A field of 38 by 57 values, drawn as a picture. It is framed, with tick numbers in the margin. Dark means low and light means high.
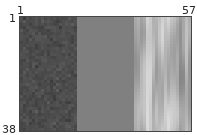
It is made of 1 by 3 panels. Panel 1,1: low, fine-grained, faint in contrast. Panel 1,2: middling, flat. Panel 1,3: high, streaked downward.
